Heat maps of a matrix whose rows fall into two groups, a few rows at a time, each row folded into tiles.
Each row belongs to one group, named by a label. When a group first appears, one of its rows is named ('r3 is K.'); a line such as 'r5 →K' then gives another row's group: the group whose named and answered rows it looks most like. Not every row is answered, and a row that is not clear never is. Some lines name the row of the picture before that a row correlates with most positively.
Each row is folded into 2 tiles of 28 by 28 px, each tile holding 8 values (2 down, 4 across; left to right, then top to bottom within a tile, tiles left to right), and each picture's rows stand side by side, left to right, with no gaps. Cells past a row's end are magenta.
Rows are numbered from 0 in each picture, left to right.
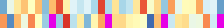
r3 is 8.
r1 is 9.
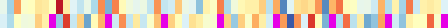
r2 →9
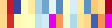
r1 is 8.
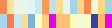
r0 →9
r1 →8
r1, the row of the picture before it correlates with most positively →0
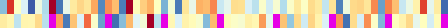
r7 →8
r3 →8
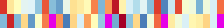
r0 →9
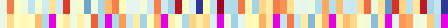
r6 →8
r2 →9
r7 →8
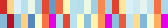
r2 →9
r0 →9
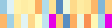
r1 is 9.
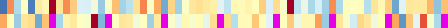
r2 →8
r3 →8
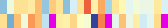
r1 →8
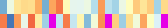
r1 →9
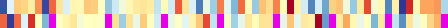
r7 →8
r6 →8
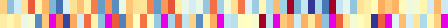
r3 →9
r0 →8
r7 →9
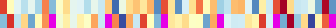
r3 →8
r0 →9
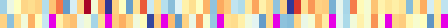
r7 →8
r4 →8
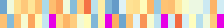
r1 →8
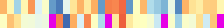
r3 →8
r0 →8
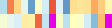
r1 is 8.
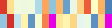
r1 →8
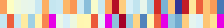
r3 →8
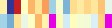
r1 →8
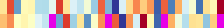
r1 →9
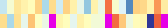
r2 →8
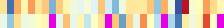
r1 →9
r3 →8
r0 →8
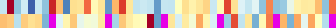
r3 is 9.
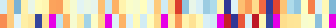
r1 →9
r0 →8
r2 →9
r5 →8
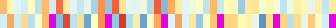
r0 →9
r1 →9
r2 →9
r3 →9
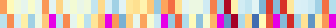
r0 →9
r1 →9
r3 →9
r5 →9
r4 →9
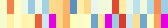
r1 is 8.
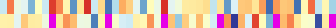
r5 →8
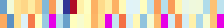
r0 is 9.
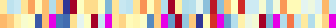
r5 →9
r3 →9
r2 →8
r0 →8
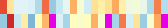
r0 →9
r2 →9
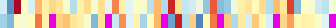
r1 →8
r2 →9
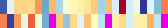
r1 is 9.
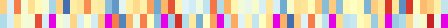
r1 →8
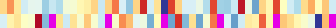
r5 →8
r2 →8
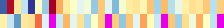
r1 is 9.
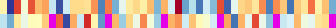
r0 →8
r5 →8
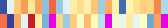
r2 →8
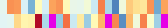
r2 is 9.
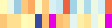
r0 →8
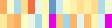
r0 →8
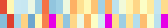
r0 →9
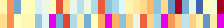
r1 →9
